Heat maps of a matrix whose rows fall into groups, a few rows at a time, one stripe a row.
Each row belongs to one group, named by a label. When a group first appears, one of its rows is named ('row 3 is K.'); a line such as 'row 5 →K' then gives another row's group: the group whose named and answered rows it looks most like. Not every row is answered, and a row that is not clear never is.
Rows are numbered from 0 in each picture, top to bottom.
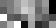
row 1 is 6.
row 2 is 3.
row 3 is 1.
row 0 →6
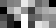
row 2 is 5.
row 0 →6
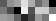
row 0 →6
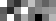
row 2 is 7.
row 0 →3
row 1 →5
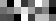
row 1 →6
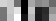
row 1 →1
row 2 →1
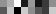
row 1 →7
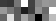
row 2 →7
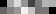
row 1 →6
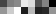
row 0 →6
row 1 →1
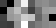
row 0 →5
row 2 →6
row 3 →5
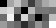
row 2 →7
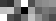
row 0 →5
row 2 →3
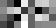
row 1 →1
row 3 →5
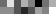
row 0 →7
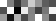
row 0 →3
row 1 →7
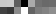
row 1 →5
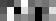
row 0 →5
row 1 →7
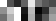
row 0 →3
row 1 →1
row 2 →1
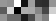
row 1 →7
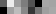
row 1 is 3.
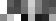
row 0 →3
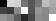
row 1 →5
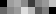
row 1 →6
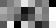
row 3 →7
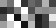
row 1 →5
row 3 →1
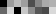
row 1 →7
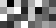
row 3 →5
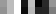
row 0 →1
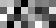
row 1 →7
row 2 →3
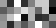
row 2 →1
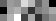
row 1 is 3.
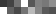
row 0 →5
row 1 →3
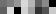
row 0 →6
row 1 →7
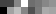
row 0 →5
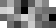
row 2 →6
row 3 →3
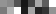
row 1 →1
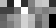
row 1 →5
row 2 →6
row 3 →6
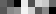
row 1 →6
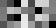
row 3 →6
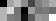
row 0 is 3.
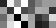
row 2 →7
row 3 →1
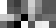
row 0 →3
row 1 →3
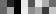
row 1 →7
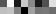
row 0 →7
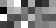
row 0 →1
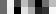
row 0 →7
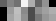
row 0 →6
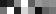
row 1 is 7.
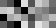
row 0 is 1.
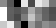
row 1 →3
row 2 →3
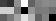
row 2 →6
